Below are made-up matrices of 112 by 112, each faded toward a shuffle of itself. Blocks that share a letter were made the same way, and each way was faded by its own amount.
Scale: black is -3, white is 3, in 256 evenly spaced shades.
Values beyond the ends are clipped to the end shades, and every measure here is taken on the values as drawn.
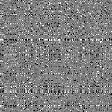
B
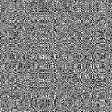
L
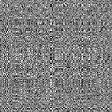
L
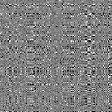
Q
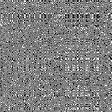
B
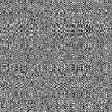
L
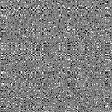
B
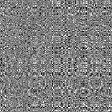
L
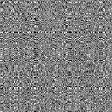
L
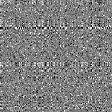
B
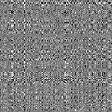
Q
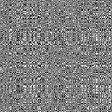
Q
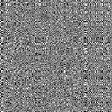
L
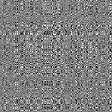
Q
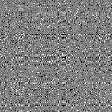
B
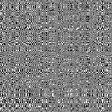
Q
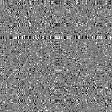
B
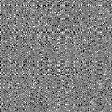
B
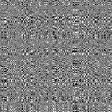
Q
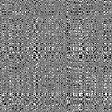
Q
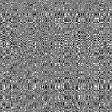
Q
